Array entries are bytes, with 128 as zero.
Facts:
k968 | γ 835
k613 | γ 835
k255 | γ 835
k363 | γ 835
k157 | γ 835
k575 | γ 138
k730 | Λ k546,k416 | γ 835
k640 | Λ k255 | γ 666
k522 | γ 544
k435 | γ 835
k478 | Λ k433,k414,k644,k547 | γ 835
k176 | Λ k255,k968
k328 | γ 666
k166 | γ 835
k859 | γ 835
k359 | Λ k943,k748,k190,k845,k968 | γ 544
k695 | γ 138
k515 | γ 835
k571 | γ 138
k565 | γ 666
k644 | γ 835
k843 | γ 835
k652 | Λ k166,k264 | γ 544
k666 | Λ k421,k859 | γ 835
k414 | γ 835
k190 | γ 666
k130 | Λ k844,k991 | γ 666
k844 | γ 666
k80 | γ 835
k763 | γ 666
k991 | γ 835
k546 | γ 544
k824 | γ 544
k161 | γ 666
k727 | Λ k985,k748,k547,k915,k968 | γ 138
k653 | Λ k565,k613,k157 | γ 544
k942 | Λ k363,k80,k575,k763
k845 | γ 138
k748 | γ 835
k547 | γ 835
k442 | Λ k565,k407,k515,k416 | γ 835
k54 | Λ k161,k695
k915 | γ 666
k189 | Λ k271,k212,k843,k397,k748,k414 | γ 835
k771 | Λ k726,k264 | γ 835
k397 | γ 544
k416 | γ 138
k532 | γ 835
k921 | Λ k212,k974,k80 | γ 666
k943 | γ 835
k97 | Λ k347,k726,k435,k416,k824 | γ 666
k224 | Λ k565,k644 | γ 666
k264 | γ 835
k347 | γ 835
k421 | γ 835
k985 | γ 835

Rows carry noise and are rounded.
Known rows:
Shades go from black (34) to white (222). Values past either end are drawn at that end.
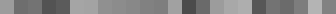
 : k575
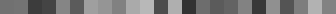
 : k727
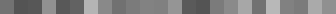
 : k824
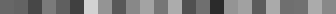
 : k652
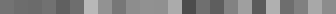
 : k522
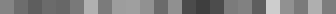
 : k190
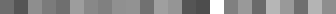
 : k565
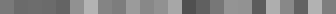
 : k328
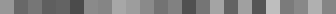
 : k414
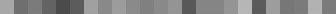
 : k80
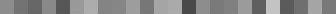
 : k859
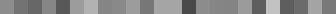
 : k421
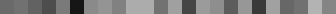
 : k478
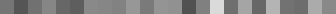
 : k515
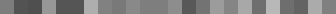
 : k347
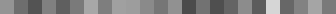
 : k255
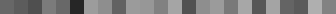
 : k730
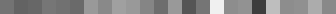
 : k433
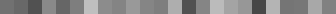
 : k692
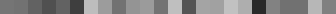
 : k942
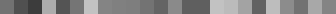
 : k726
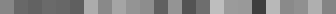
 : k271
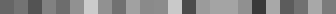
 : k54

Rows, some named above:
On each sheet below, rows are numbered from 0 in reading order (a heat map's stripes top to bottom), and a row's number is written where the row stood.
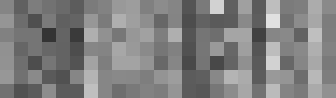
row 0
k644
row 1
k968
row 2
k921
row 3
k414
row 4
k943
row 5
k763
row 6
k824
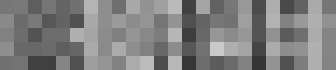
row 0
k666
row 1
k397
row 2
k571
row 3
k212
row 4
k727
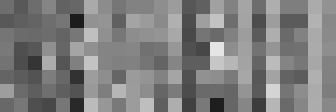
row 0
k546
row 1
k442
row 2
k522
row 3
k416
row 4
k726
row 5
k730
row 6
k748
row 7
k359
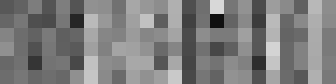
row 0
k224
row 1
k359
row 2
k532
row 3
k943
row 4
k176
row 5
k130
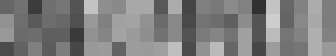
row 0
k176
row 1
k985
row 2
k843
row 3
k653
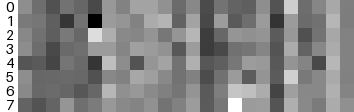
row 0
k985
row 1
k189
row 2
k695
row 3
k845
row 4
k97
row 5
k547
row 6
k974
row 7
k407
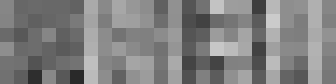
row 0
k271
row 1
k915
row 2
k546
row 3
k974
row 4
k640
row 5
k771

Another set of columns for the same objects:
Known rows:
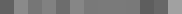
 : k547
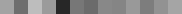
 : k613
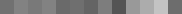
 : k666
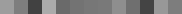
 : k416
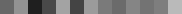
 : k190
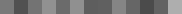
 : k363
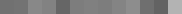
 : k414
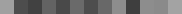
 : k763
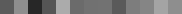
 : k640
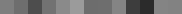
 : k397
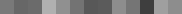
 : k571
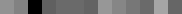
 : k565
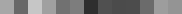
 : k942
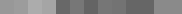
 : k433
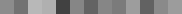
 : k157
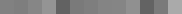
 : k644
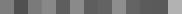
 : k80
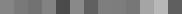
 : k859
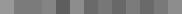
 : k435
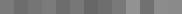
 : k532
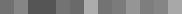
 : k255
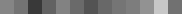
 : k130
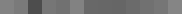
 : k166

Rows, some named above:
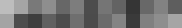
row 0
k726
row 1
k763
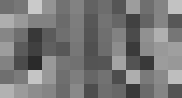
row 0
k478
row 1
k726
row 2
k328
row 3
k763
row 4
k575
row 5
k478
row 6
k726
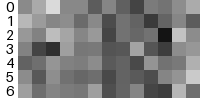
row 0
k176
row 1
k726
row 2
k653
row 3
k575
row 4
k189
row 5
k921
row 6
k522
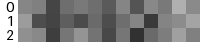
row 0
k224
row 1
k763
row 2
k97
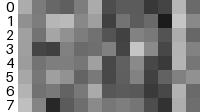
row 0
k652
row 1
k653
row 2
k54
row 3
k695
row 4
k522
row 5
k974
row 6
k652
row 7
k824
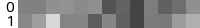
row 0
k771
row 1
k176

